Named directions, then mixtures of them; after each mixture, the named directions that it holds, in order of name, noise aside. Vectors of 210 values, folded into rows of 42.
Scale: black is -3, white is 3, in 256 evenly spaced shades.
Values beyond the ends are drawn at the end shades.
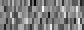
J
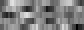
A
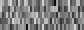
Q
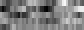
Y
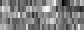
A, Q, Y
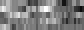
Y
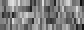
A, J, Q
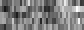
J, Y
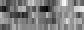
Y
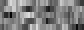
A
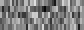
J, Q, Y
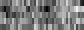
A, J, Y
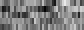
Q, Y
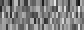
Q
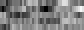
Y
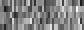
J, Y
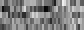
Q, Y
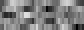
A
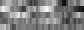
Y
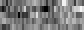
Y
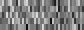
Q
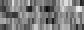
A, J, Y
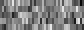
A, J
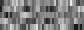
A, Q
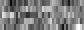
A, J, Q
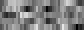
A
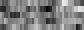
A, Y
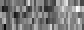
J, Y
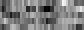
A, Y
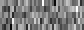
J, Q, Y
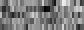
A, Q, Y
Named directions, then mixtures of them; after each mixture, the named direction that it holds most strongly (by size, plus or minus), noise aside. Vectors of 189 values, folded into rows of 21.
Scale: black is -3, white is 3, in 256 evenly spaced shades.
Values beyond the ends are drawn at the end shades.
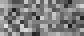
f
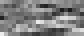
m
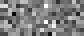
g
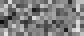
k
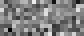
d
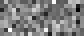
d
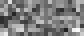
k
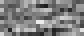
m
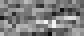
m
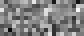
d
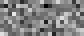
g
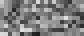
f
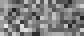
f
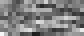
m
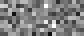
g
